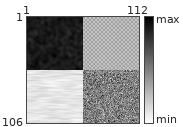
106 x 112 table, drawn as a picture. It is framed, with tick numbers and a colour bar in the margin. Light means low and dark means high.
It is made of 2 by 2 panels. Panel 1,1: very high, blotchy, faint in contrast. Panel 1,2: low, checkered. Panel 2,1: very low, streaked across, faint in contrast. Panel 2,2: middling, fine-grained, strong in contrast.
